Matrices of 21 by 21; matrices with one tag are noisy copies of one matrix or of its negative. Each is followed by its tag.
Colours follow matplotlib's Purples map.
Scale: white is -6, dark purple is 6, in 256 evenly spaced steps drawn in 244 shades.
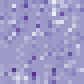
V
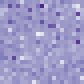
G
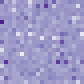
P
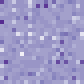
P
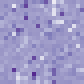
V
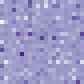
P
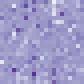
V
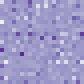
P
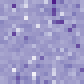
V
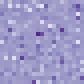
G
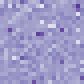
G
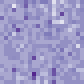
V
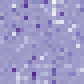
V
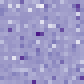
G
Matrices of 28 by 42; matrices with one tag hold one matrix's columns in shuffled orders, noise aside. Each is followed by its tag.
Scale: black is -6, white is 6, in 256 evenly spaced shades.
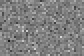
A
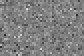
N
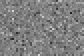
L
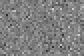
N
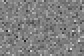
A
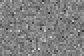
A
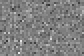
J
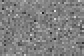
L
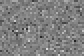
A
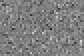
J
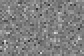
J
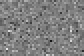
A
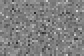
L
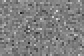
L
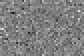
L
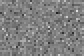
L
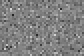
N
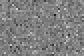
N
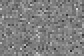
N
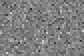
J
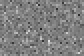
J
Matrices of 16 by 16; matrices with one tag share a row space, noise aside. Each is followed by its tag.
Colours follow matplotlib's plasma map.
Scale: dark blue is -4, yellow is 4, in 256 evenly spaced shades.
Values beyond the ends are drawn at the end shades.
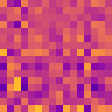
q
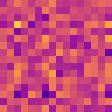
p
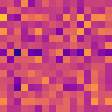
q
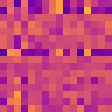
q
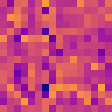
p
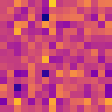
p
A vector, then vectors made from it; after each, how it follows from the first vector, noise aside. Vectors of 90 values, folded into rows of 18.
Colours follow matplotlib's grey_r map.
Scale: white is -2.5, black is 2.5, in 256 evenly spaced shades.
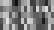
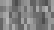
shrunk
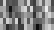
reversed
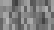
shrunk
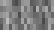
shrunk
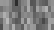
shrunk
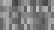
shrunk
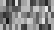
sign-scrambled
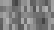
shrunk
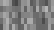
shrunk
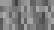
shrunk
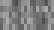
shrunk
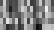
reversed
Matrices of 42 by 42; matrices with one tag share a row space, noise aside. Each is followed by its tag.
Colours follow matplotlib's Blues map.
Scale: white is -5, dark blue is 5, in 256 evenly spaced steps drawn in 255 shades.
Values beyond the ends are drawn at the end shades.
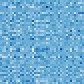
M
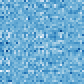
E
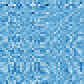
M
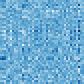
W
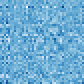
E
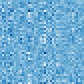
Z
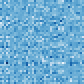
E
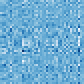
W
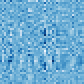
Z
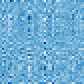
Z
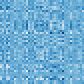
E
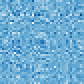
M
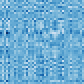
E
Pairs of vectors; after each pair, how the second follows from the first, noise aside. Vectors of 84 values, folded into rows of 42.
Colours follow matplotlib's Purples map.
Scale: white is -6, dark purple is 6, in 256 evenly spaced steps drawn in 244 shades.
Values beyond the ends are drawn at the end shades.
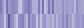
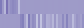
partly zeroed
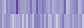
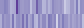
sign-scrambled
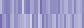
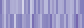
wrapped around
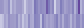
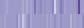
partly zeroed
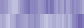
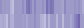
partly zeroed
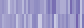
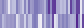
scaled up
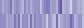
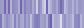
wrapped around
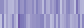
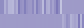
partly zeroed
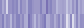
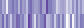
scaled up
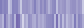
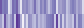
scaled up
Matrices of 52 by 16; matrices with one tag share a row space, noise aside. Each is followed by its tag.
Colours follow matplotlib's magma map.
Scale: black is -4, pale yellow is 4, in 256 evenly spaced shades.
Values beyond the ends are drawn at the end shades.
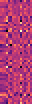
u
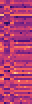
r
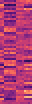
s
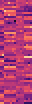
s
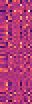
u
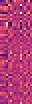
u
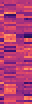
s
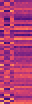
r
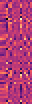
u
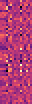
u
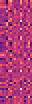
u
